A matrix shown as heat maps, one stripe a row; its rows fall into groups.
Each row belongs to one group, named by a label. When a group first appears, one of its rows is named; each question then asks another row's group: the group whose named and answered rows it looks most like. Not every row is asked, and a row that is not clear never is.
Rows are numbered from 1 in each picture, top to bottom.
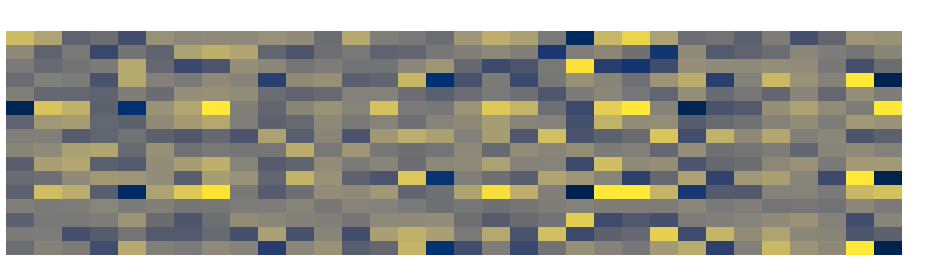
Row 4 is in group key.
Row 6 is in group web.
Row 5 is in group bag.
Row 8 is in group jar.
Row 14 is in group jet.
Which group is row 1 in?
web
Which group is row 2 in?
bag
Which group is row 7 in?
web
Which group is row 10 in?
web
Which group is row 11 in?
key
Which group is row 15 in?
jar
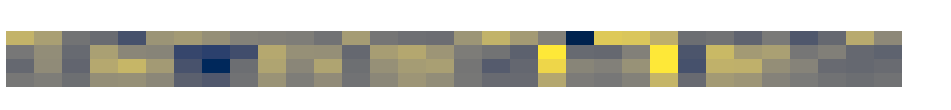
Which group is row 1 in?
web
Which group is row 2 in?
jar
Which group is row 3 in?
jar
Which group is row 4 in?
jar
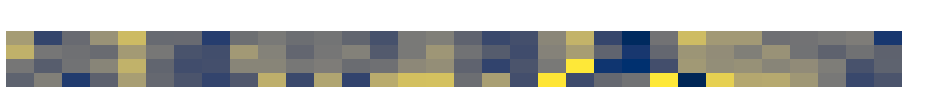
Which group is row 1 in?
jet
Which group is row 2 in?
jet
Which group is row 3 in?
jet
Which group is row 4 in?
jar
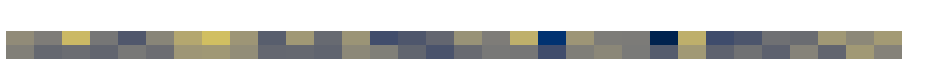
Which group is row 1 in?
bag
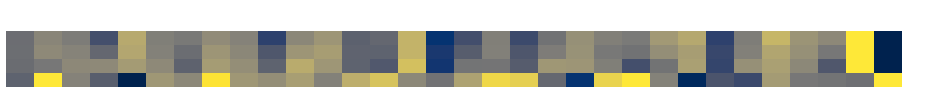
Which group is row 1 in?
key
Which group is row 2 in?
key
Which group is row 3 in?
key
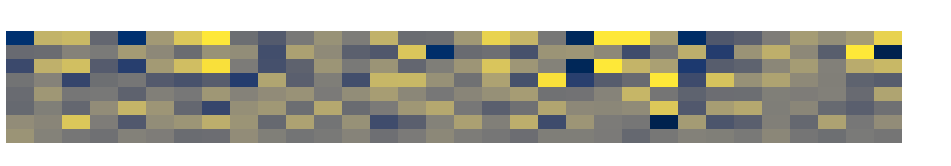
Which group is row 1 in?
web
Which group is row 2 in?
key
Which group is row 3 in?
web
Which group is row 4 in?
jar
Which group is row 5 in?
web
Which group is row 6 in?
jar
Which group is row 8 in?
jet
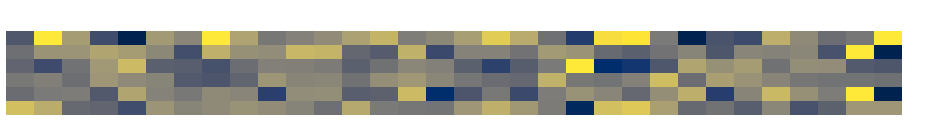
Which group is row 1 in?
web
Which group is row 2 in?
key
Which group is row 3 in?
jet
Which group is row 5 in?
key
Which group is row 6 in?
web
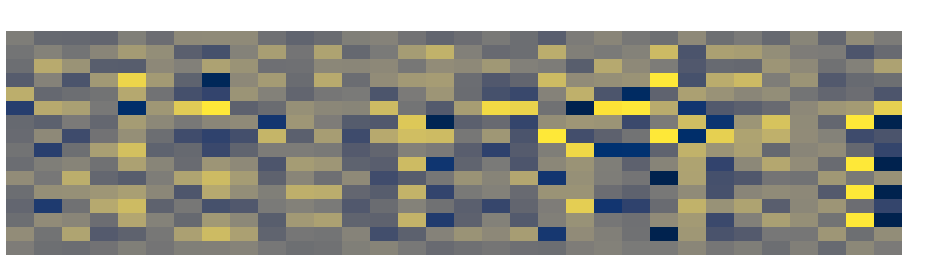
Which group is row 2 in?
jar
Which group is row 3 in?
web
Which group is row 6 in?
web
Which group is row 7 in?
key
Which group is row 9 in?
jet
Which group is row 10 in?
key
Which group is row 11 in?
bag
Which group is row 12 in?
key
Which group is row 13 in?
jet
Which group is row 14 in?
key
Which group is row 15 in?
bag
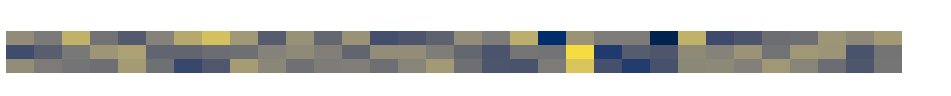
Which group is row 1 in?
bag
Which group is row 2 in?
jet
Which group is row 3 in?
jet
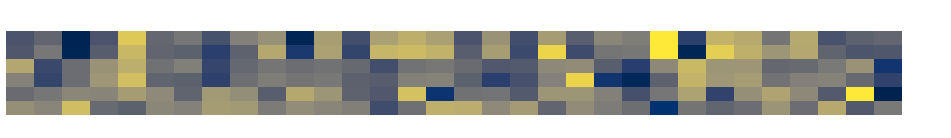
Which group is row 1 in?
jar
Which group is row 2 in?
jar
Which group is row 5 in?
key
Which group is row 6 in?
bag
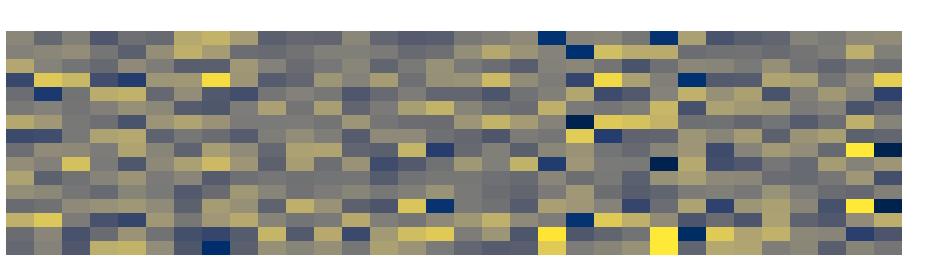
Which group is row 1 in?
bag
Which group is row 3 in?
jet
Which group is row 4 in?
web
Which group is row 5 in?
jet
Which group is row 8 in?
jet
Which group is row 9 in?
key
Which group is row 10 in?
bag
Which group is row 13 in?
key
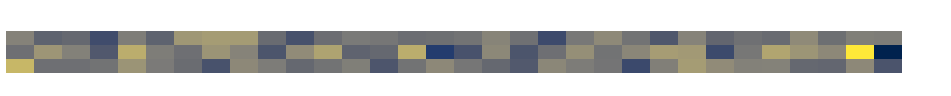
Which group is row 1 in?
bag
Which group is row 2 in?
key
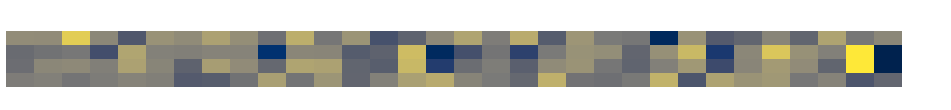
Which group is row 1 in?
bag
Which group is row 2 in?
key
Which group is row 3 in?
key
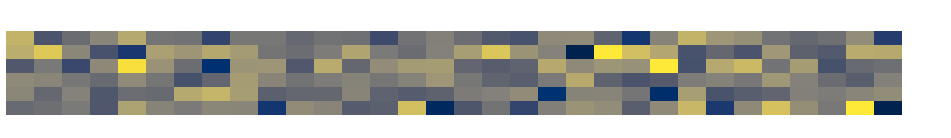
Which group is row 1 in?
jet
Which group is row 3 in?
jar
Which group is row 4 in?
jet
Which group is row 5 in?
bag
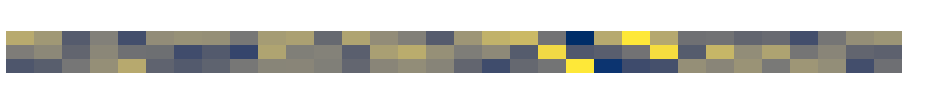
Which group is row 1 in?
web
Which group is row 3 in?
jet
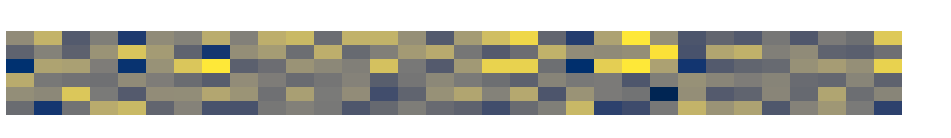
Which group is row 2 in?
jar
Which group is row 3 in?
web
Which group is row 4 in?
jet
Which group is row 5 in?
bag
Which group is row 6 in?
jet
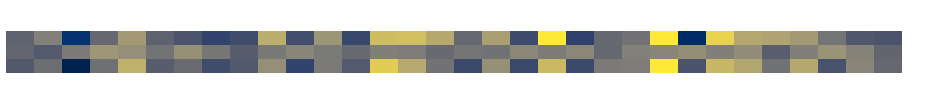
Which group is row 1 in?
jar
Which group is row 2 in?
jet
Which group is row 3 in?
jar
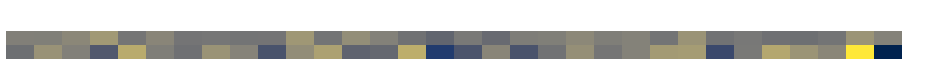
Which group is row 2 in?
key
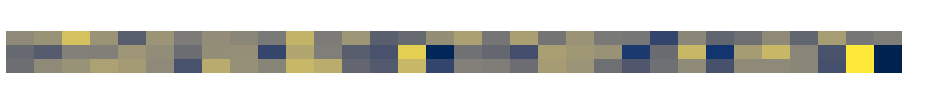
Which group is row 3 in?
key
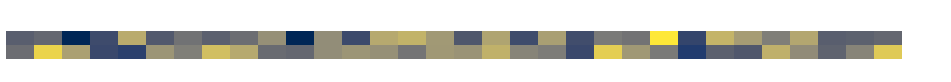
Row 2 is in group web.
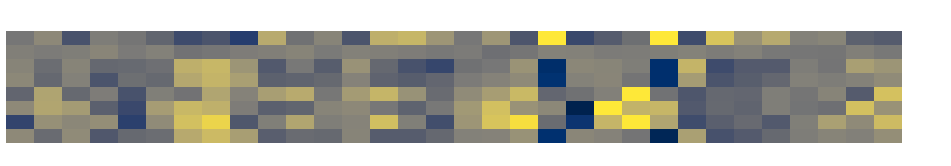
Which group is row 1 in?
jar
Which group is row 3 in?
bag
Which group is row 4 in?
bag
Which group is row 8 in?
bag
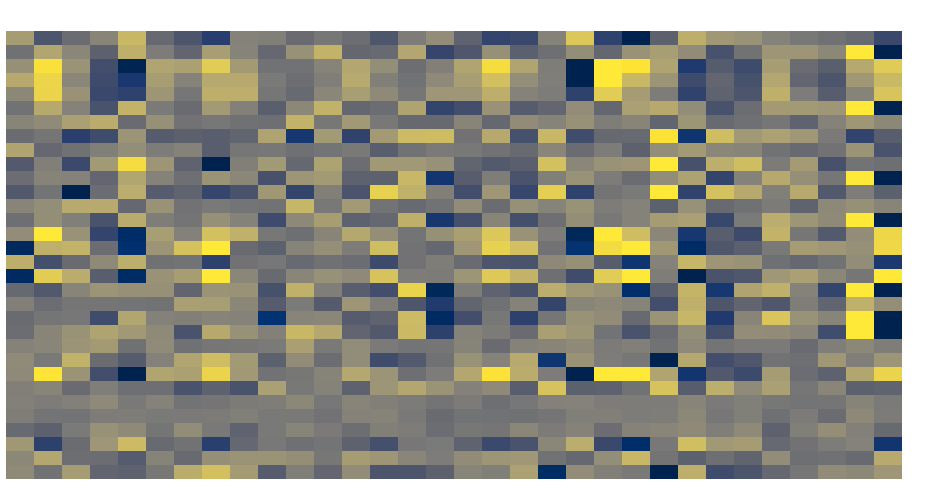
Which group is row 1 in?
jet
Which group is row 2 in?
key
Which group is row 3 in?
web
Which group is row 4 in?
web
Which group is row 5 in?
web
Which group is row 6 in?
key
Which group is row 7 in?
bag
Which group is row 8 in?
jar
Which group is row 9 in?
jet
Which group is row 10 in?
jar
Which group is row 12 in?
jar
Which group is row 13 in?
bag
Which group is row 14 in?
key
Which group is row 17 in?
jet
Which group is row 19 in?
key
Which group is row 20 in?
bag
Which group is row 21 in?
key
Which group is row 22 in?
key
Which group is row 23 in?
bag
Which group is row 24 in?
bag
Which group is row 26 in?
jar
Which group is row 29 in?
jet
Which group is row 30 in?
jet
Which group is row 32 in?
bag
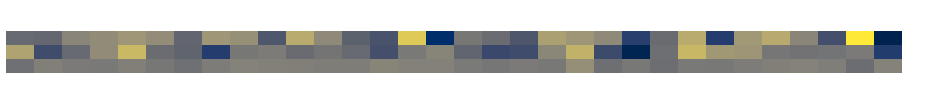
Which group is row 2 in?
jet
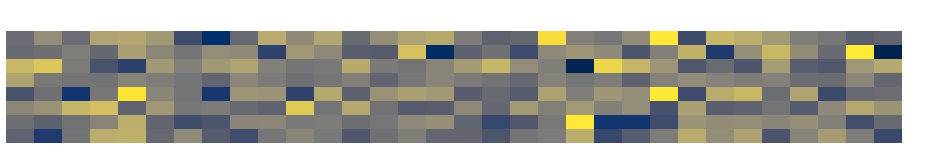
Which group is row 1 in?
jar
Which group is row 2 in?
key
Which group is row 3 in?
web
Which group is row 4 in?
jet
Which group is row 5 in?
jar
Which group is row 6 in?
bag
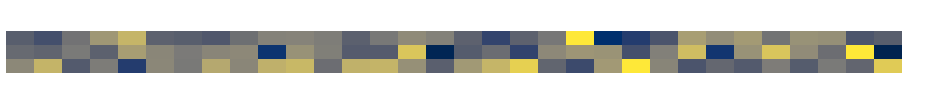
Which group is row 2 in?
key
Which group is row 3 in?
web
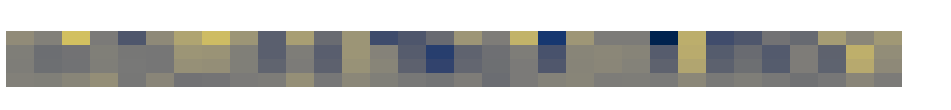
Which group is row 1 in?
bag
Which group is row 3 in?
bag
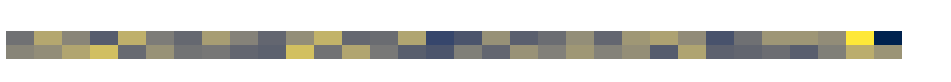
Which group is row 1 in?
key
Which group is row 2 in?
bag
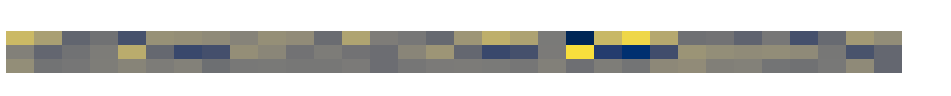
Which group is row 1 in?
web
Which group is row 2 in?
jet
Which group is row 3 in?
jet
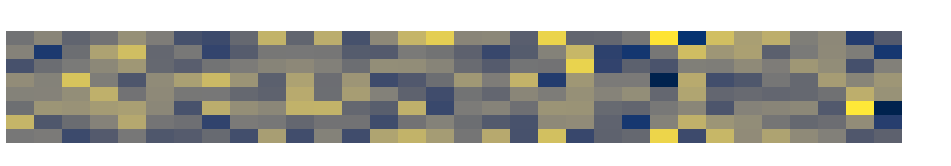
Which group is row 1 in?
jar
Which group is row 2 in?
jet
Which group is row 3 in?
jet
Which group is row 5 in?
bag
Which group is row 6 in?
key
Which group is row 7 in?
jet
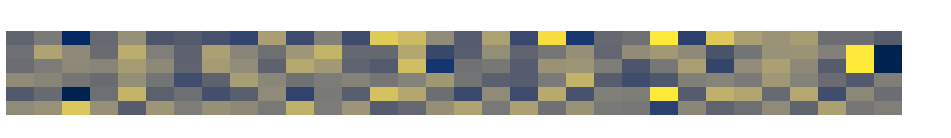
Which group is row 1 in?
jar
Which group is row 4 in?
jet
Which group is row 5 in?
jar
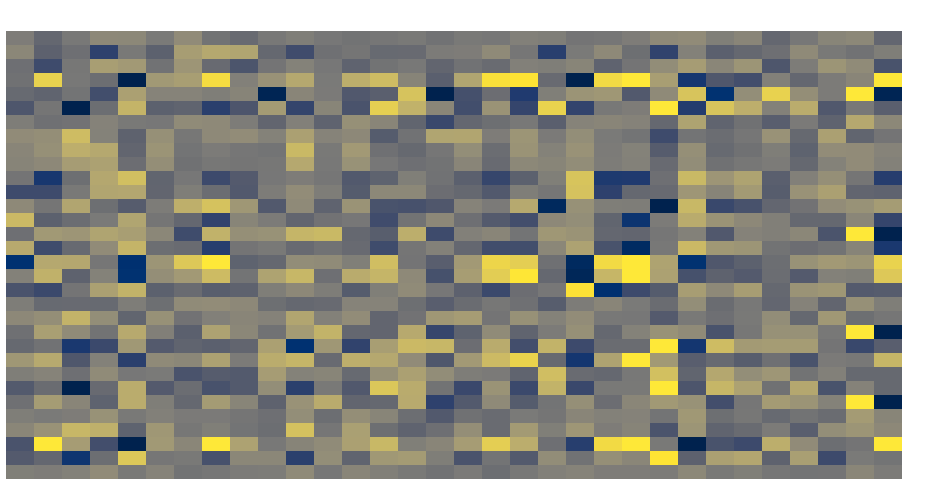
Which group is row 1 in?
jet
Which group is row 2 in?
bag
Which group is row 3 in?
jet
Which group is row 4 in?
web
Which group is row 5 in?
key
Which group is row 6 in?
jar
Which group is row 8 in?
bag
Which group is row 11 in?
jet
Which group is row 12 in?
jet
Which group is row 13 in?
bag
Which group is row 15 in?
key
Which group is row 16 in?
jet
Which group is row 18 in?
web
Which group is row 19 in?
jet
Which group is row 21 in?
bag
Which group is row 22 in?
key
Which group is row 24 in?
web
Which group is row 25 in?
jar
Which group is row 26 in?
jar
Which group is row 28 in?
bag
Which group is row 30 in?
web
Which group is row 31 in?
jar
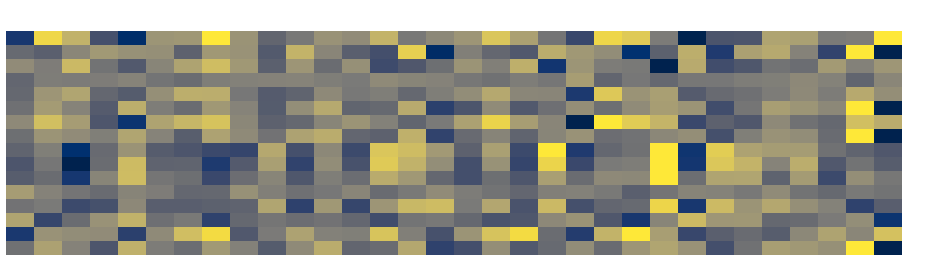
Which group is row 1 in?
web
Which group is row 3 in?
bag
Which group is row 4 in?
jet
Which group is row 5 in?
web
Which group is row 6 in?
key
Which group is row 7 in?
web
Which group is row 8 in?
key
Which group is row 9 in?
jar
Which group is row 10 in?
jar
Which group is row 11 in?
jar
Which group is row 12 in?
jet
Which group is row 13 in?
jar
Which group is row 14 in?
jet
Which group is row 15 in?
web
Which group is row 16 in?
key
